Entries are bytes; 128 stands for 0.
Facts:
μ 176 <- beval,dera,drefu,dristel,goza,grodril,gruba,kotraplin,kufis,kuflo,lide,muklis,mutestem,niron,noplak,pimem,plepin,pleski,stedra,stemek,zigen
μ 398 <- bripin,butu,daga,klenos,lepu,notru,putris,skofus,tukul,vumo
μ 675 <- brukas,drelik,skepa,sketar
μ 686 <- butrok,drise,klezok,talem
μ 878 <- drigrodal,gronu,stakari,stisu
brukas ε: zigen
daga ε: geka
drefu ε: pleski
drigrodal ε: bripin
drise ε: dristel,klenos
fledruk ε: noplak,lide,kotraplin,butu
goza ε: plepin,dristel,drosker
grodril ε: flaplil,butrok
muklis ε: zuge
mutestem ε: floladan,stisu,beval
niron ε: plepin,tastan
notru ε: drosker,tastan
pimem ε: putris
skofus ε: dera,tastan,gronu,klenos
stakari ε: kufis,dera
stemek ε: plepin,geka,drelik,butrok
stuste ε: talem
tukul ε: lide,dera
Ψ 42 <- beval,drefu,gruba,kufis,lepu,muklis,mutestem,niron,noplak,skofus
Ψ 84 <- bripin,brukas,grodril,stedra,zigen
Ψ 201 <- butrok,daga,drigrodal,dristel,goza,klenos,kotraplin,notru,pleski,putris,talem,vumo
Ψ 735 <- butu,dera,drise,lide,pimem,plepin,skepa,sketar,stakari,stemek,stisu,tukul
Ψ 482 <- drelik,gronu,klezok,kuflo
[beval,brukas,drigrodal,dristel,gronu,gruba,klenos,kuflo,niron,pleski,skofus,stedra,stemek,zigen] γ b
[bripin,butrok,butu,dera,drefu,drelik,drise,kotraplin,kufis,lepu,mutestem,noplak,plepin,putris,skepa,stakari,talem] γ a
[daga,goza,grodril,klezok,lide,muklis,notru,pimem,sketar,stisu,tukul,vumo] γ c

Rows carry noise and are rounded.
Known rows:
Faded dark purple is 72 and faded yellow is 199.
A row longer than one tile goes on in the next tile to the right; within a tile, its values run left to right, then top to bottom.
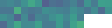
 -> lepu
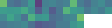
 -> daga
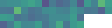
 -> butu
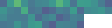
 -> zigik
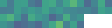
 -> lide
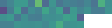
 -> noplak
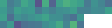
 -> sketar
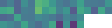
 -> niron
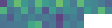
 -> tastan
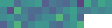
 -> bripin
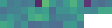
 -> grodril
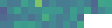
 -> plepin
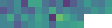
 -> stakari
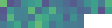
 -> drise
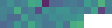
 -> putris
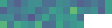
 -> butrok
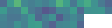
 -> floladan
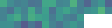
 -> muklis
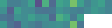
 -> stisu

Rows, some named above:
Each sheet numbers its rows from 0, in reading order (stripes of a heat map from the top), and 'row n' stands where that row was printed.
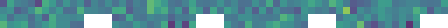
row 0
pleski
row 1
niron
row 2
gronu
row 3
stemek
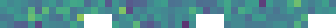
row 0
pimem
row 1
stemek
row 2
vumo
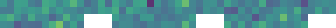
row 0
lide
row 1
vumo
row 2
talem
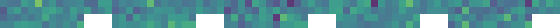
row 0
plepin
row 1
kufis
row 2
stakari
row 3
vumo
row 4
bripin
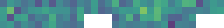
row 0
brukas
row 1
goza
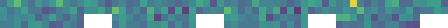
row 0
zuge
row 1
skofus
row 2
skofus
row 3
fledruk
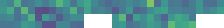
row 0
geka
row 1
dera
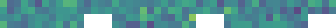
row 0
klezok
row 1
pimem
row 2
klenos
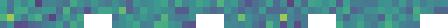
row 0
tukul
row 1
dristel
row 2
drigrodal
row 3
zigen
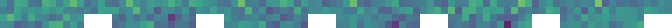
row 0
lide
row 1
drosker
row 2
flaplil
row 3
stuste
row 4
notru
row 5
mutestem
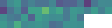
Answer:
drefu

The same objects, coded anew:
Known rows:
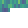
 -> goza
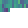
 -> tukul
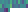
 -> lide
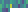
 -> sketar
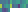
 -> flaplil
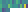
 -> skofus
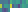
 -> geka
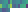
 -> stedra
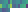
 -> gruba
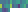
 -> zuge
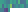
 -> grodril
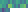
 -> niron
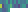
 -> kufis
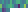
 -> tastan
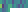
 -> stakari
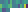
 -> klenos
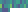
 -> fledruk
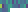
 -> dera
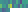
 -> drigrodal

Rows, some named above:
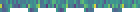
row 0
kufis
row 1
gronu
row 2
stisu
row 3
brukas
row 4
stemek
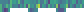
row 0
vumo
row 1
drigrodal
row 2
fledruk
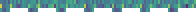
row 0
talem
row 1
dristel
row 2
daga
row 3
kufis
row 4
stuste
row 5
drise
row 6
drosker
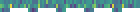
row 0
brukas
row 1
klezok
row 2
plepin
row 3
dristel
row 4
butrok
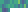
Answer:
notru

